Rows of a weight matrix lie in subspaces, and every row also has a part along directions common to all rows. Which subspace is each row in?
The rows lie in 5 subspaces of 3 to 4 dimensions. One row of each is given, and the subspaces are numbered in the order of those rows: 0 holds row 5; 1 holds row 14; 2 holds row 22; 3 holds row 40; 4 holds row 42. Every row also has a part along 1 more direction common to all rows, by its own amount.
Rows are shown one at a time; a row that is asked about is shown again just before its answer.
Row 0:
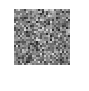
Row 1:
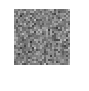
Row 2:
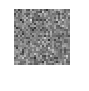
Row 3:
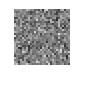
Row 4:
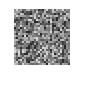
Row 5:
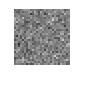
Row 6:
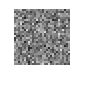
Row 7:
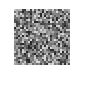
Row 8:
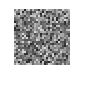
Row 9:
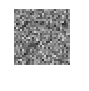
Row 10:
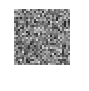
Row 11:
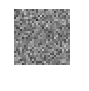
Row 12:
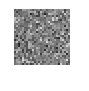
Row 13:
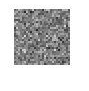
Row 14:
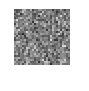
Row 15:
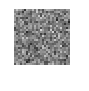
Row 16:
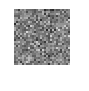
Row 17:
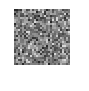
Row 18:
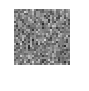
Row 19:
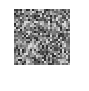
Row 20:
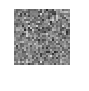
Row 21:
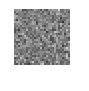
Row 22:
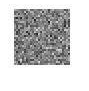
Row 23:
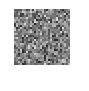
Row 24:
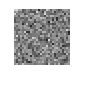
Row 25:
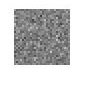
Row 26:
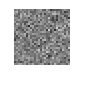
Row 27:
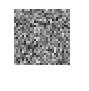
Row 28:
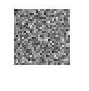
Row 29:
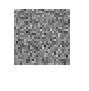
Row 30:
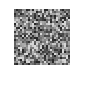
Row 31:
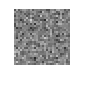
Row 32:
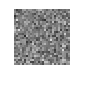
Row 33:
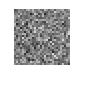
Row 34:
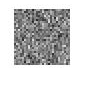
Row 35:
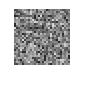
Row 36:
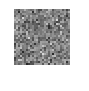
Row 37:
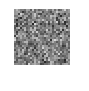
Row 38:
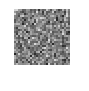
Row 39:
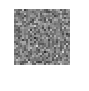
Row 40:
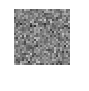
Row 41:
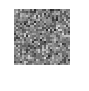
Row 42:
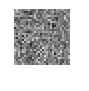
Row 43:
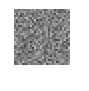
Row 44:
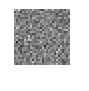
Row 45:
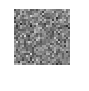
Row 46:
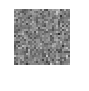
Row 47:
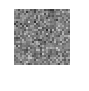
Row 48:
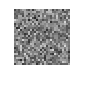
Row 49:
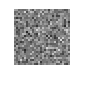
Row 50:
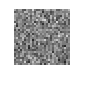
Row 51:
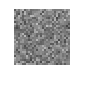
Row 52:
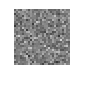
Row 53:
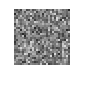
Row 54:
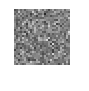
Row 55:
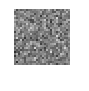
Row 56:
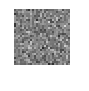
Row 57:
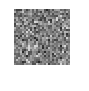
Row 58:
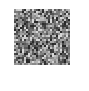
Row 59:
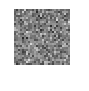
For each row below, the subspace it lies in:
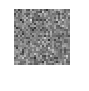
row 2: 4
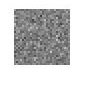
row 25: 4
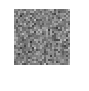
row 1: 2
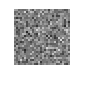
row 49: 2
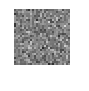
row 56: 1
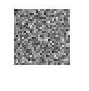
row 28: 0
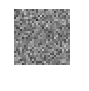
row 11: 3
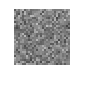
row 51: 3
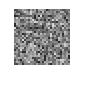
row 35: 4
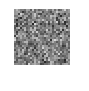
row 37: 1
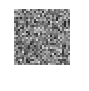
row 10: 2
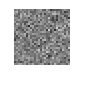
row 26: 2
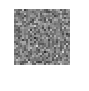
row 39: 3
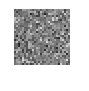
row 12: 0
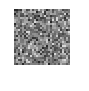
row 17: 0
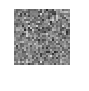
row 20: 2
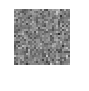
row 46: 1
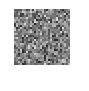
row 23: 2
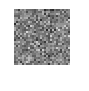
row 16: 2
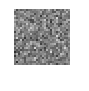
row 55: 4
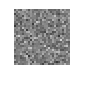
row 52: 1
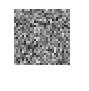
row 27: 3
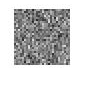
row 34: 4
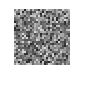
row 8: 3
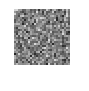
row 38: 0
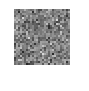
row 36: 0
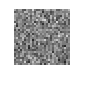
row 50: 4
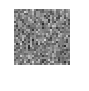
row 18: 4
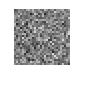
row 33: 0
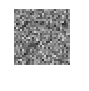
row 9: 0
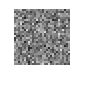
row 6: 1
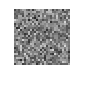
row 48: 3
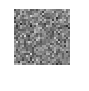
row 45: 3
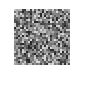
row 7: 1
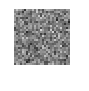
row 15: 3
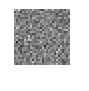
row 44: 3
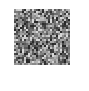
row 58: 4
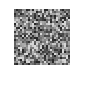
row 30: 1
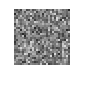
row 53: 2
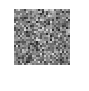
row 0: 2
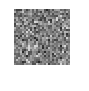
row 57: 3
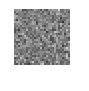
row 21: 1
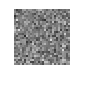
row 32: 1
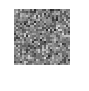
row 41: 2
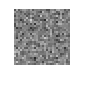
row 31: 4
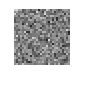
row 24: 0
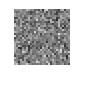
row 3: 1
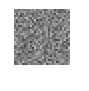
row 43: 2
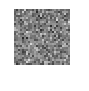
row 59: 3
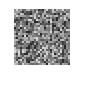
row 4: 4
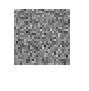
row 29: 3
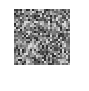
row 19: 0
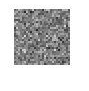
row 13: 2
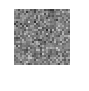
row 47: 2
